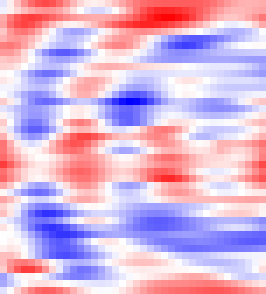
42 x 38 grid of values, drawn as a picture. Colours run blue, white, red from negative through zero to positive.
Rings spread out from the middle right. The histogram is bell-shaped. Stripes running across repeat 2 times from top to bottom. The ninth with the highest average is the top middle. There are no lone odd cells.
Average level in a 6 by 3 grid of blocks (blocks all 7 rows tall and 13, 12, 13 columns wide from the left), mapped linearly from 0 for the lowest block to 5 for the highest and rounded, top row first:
4 5 3
1 2 1
2 1 2
4 4 4
0 0 1
2 2 2
